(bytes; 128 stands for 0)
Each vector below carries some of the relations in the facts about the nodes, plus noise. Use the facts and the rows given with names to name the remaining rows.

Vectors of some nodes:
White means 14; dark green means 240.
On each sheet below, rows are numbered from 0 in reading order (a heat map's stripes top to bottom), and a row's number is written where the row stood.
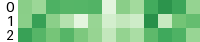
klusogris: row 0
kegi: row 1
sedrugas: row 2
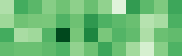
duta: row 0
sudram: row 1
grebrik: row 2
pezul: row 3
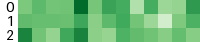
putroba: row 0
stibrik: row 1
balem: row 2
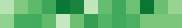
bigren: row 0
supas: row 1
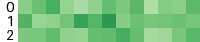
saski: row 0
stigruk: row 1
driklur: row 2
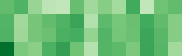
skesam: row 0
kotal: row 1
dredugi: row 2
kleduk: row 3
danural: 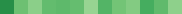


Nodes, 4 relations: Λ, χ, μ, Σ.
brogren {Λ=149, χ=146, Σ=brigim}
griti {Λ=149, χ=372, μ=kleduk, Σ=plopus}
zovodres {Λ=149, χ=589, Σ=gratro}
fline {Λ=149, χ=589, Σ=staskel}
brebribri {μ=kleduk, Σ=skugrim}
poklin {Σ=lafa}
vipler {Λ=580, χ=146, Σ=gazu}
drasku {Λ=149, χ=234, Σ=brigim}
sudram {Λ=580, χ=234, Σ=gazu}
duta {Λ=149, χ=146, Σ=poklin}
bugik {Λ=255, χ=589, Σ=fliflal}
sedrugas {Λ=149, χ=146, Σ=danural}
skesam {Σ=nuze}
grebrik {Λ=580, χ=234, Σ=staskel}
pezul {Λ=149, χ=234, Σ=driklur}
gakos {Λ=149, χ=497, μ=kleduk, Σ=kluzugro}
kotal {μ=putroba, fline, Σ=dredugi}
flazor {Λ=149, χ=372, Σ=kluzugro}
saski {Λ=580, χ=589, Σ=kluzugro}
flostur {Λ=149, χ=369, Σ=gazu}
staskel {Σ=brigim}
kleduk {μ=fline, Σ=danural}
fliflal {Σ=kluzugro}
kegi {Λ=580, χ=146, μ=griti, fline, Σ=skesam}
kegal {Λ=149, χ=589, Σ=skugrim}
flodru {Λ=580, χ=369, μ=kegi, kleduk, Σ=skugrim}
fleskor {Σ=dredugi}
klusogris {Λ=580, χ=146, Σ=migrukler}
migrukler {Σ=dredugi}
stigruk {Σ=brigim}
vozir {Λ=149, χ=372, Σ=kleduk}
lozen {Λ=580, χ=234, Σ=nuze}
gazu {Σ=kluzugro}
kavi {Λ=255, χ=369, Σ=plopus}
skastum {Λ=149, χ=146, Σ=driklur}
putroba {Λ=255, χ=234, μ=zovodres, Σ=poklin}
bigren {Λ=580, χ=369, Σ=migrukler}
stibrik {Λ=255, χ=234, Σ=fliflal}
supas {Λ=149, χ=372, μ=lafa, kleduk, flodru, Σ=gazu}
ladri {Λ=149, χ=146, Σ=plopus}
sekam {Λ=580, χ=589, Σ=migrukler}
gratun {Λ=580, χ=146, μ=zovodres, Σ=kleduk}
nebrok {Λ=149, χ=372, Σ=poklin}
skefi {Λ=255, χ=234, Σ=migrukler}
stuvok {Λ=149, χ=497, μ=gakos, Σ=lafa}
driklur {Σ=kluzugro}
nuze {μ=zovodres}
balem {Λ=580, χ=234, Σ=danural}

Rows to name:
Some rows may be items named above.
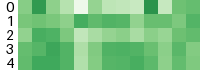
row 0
kegi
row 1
lafa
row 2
skastum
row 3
flazor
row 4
flazor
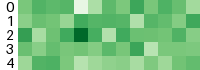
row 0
griti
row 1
poklin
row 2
skefi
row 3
kegal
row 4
skastum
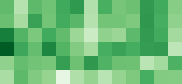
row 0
migrukler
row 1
sekam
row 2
gratun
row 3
vozir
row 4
sudram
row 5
ladri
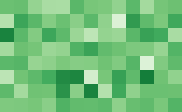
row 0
nuze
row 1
duta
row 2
gratun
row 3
gazu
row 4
lozen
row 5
bigren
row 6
fline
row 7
lafa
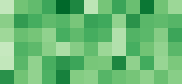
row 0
bigren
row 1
nebrok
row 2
poklin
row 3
vipler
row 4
flodru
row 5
balem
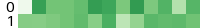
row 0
flostur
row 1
brogren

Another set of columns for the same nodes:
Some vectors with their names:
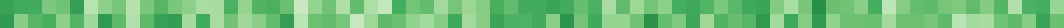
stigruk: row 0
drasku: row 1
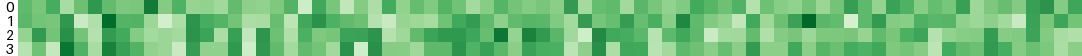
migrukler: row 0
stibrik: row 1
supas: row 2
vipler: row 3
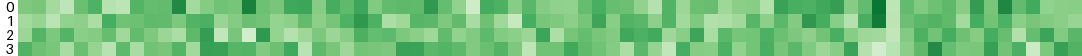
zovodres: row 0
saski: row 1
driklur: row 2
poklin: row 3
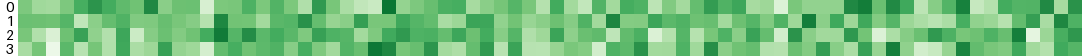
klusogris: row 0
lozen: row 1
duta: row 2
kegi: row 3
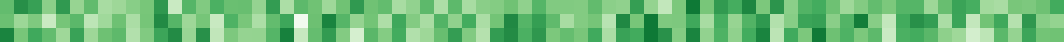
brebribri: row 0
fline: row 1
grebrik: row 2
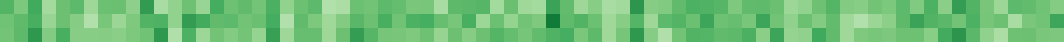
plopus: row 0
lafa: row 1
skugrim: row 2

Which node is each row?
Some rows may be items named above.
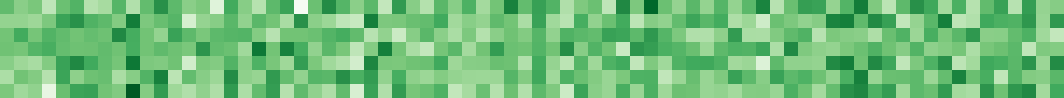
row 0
fline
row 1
klusogris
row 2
gakos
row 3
balem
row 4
klusogris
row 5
kegal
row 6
sekam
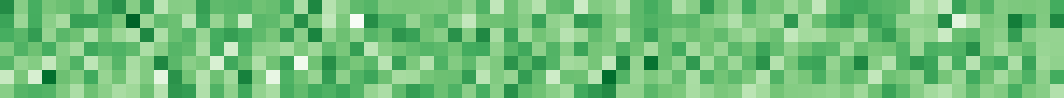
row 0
kavi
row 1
skefi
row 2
griti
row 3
gazu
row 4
fline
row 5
skastum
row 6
flazor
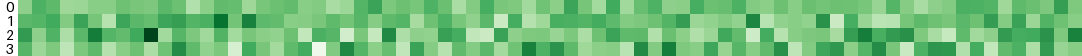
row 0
nuze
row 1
stuvok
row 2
bigren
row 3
fline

